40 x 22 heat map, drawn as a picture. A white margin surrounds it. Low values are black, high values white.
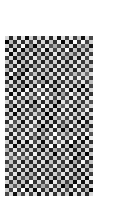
The field is checkered. The histogram has two humps. There is no seam. A half turn leaves it unchanged. There is no overall slope.
